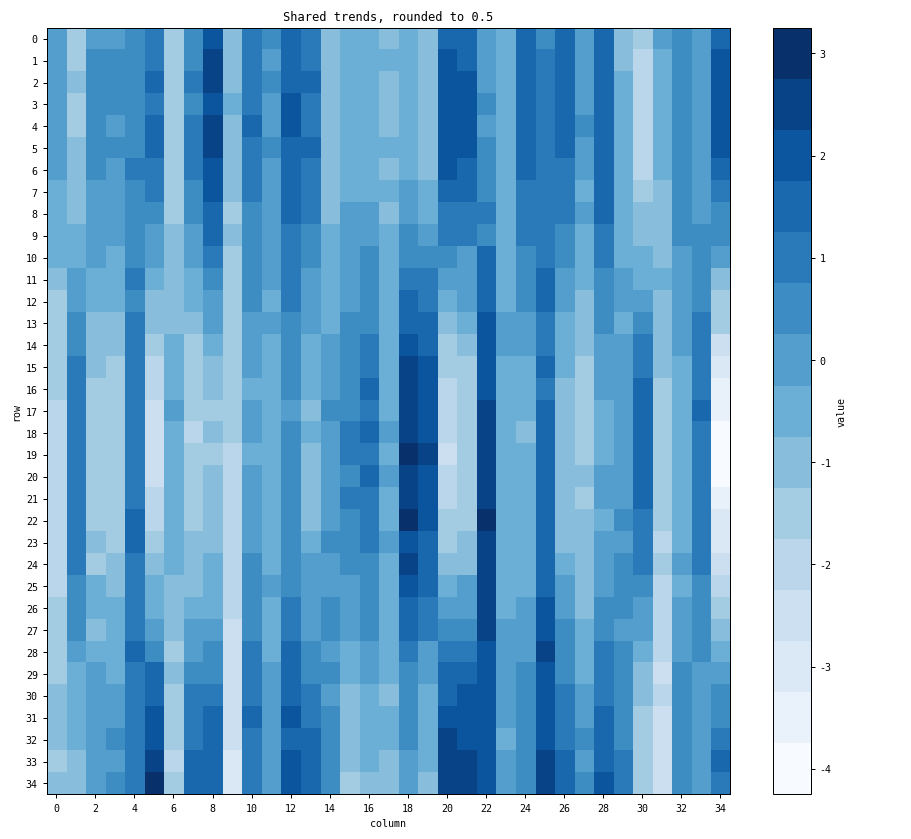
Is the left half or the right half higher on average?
right
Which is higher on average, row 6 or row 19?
row 6
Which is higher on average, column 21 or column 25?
column 25
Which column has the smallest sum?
9
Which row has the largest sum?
34
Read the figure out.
Title: Shared trends, rounded to 0.5
x-axis: column, ticks 0 2 4 6 8 10 12 14 16 18 20 22 24 26 28 30 32 34
y-axis: row, ticks 0 1 2 3 4 5 6 7 8 9 10 11 12 13 14 15 16 17 18 19 20 21 22 23 24 25 26 27 28 29 30 31 32 33 34 (0 at the top)
Colour bar: value, ticks -4 -3 -2 -1 0 1 2 3
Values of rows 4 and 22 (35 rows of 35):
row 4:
0 -1.5 0.5 0 0.5 1.5 -1.5 1 2.5 -1 1.5 0 2 1 -1 -0.5 -0.5 -1 -0.5 -1 2 2 0 -0.5 1.5 1 1.5 0.5 1.5 -0.5 -2 -0.5 0.5 0 2
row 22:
-2 1 -1.5 -1.5 1.5 -2 -0.5 -1.5 -1 -2 0 -0.5 0.5 -1 0 0.5 1 -0.5 3 2 -1.5 -1.5 3 -0.5 -0.5 1.5 -1 -1 -0.5 0.5 1 -1.5 -0.5 1 -3
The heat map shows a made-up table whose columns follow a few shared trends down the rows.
